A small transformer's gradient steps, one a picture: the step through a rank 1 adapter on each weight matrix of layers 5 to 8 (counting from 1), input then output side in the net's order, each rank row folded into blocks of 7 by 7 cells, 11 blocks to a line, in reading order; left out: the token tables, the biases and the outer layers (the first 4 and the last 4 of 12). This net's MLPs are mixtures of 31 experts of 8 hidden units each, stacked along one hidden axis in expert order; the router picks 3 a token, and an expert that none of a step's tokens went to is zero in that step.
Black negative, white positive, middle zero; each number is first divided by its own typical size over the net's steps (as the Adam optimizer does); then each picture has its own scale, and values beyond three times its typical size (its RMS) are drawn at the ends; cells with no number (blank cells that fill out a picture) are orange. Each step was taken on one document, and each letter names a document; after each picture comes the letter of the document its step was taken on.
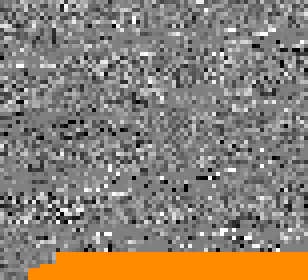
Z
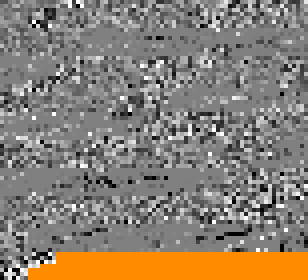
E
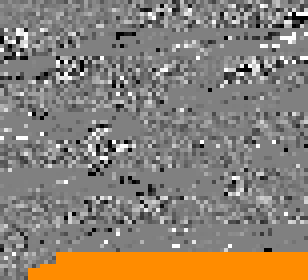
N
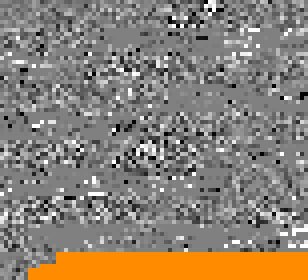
Z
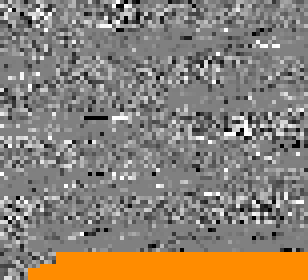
E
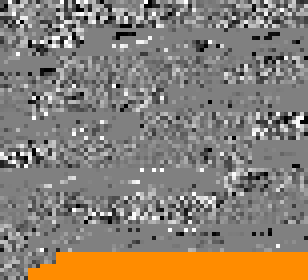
N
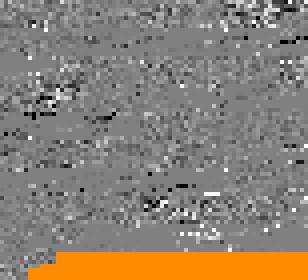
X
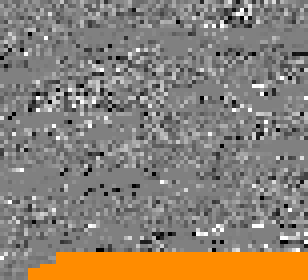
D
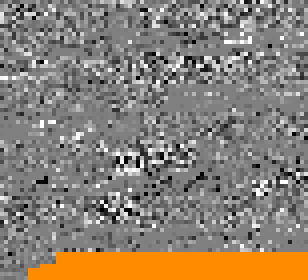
Z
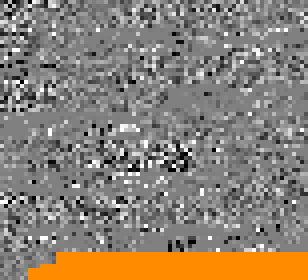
Z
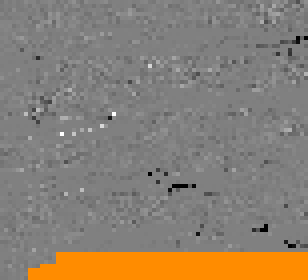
X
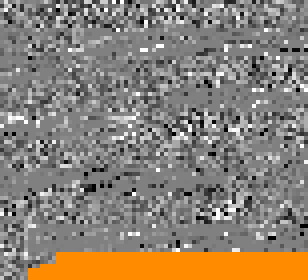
E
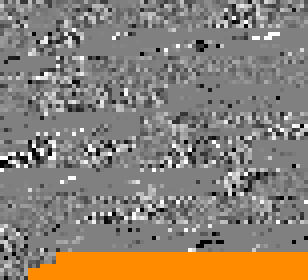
N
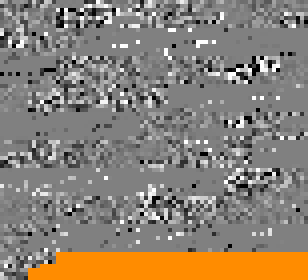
N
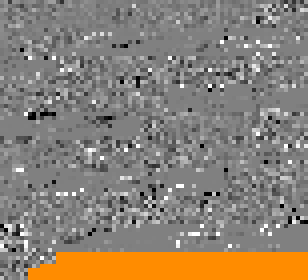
X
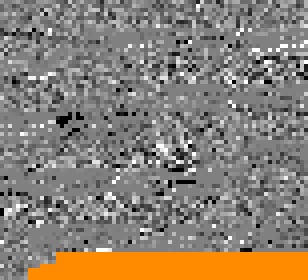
Z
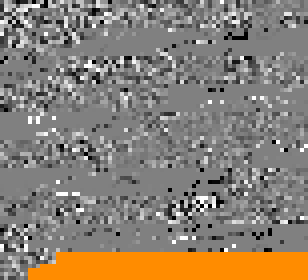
N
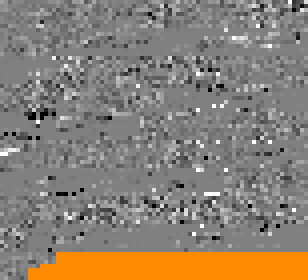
X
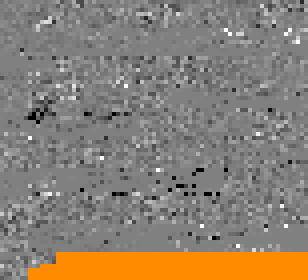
X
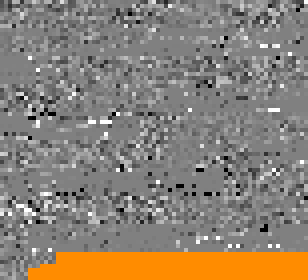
X
